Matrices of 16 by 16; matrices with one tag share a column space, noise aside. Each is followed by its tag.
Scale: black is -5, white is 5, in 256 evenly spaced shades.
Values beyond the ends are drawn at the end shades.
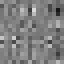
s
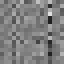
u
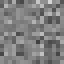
u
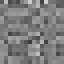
u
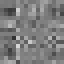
s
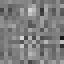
s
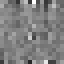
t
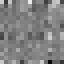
t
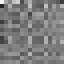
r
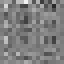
r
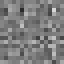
s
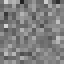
r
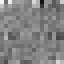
t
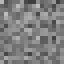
r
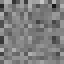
r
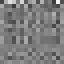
r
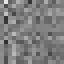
u
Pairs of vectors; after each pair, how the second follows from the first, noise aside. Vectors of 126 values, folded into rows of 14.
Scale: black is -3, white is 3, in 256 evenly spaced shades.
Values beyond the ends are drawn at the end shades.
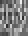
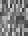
wrapped around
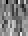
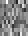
sign-scrambled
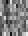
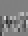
partly zeroed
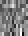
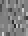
partly zeroed
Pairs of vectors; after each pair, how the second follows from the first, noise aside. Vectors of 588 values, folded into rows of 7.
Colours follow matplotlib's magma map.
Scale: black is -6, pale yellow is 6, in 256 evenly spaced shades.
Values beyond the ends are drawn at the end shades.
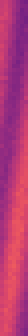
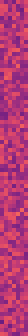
shuffled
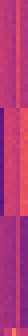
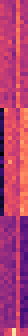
scaled up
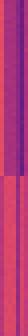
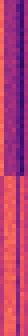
scaled up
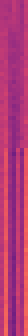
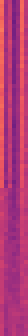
reversed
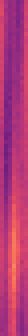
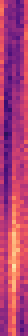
scaled up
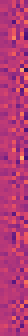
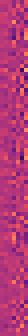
negated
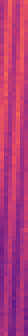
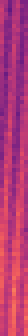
negated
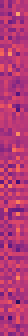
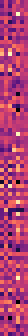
scaled up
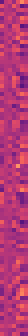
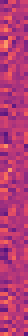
reversed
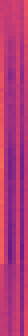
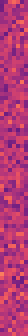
shuffled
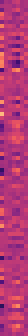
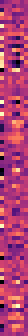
scaled up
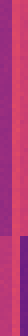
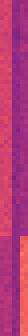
negated
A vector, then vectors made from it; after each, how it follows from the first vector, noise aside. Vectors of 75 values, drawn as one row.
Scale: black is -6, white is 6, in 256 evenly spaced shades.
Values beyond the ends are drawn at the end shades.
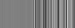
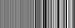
scaled up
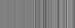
shrunk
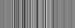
wrapped around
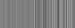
shrunk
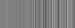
shrunk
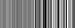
scaled up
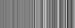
negated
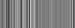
wrapped around
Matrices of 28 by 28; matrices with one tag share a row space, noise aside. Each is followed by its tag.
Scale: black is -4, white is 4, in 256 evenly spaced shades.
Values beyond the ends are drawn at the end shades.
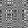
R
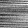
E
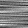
E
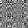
R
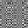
R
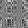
R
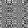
R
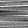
E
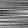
E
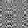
R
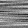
E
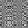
R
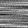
E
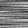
E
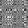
R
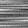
E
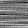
E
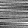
E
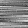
E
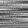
E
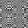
R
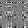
R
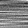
E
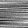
E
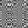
R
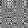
R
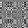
R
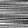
E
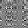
R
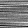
E
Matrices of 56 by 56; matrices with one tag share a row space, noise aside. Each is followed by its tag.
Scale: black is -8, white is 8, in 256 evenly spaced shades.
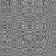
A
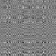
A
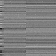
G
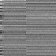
G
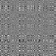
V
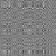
A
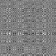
A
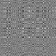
A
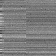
G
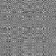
A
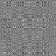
A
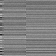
G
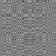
A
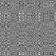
V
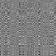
V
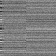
G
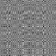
A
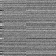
G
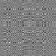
A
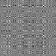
A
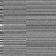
G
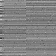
G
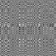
V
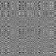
V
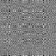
A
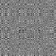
V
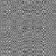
A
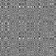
V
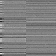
G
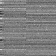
G
